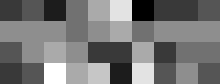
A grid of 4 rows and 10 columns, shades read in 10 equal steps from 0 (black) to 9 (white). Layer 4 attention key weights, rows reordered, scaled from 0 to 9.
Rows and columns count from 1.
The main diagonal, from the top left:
2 5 6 6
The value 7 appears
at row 4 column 5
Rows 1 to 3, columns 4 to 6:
4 6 8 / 4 5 6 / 5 2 2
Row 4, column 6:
1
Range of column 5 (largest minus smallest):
5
